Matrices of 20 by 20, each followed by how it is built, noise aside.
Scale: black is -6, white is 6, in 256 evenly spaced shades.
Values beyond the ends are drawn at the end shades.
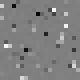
sparse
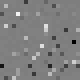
sparse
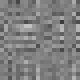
low rank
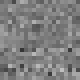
low rank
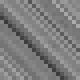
Toeplitz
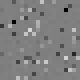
sparse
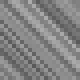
Toeplitz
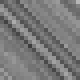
Toeplitz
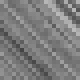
Toeplitz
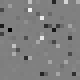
sparse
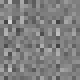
low rank
